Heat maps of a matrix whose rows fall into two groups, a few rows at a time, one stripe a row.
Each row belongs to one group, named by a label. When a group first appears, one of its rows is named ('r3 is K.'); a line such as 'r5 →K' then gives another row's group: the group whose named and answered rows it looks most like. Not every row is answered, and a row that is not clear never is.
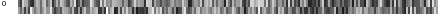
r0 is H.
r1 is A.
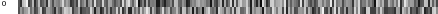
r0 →A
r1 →H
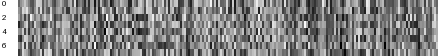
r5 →H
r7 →H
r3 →H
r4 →A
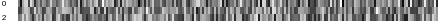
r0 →A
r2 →H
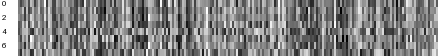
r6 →A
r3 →A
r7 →H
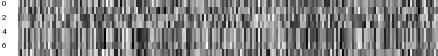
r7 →A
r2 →H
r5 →A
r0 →A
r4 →A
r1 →A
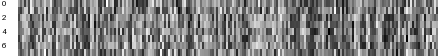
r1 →A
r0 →A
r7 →A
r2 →H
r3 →H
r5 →H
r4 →H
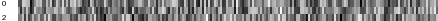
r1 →H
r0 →H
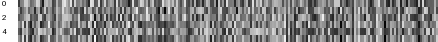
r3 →A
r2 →H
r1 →A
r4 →H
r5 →A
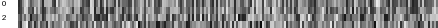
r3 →A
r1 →H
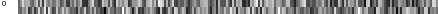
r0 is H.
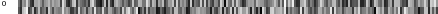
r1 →A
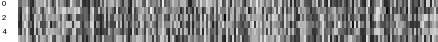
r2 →H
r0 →H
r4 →H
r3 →H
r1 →H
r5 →H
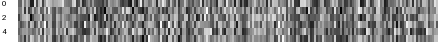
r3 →A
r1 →A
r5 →A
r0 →H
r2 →H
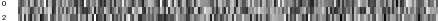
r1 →H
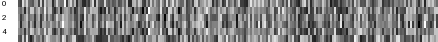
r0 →H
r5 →H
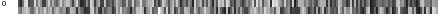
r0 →H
